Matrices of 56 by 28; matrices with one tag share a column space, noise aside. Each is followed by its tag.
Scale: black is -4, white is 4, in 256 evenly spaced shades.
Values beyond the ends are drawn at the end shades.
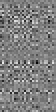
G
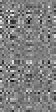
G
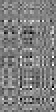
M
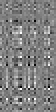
M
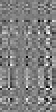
M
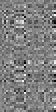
G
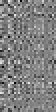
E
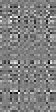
G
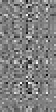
E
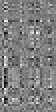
M
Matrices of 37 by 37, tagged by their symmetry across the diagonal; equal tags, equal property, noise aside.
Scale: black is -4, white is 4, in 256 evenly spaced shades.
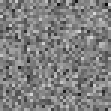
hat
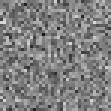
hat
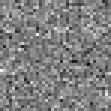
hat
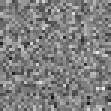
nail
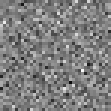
nail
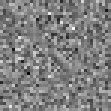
nail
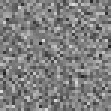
nail
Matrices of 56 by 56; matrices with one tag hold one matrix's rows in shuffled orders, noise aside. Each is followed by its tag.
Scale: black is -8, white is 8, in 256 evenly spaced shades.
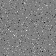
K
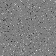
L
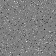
K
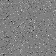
L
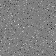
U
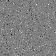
L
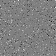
U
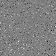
U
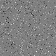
L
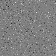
L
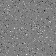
K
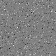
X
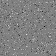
K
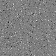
L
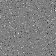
U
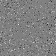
U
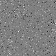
U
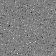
X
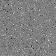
L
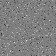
K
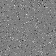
K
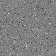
K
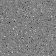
X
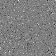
U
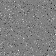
U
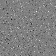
L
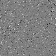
U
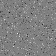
X
